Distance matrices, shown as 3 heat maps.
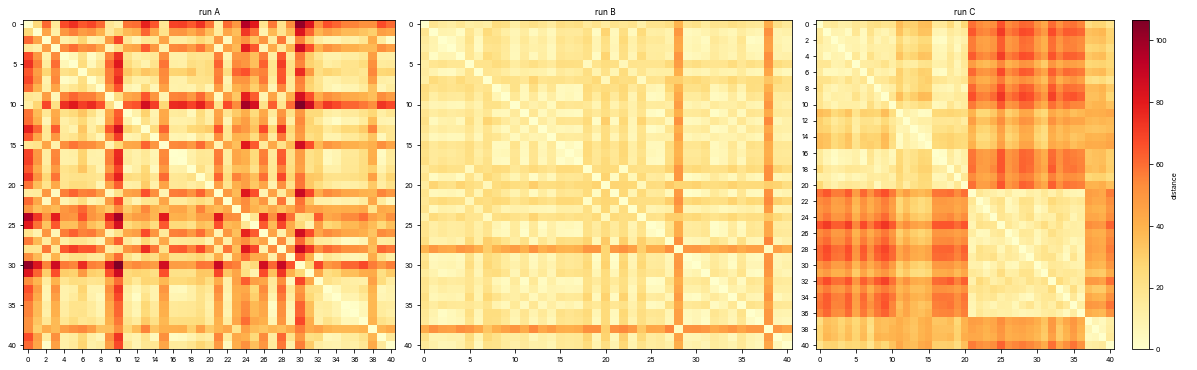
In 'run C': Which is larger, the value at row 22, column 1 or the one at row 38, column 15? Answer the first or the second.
the first
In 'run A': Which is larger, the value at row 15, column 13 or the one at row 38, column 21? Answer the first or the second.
the first
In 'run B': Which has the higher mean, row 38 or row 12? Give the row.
38
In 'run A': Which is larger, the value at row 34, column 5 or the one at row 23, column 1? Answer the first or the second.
the second
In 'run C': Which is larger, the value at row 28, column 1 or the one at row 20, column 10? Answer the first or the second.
the first
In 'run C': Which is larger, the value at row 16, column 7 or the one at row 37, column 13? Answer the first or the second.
the second
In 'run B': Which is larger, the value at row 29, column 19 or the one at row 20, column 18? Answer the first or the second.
the second
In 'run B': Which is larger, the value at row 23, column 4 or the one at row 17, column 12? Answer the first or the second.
the second
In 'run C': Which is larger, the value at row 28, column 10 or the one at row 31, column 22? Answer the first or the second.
the first
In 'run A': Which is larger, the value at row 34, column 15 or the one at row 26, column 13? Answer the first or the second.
the second
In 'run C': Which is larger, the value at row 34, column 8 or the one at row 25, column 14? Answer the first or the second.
the first
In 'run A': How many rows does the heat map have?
41
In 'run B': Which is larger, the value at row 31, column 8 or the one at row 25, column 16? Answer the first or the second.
the first
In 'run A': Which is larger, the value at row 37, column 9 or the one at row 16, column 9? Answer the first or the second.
the second
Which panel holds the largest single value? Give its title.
run A
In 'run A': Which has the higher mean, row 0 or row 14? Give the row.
0
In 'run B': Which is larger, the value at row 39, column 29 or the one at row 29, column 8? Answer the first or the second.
the second
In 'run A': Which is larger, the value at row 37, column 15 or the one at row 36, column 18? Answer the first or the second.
the first
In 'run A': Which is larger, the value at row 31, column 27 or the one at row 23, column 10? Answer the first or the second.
the second
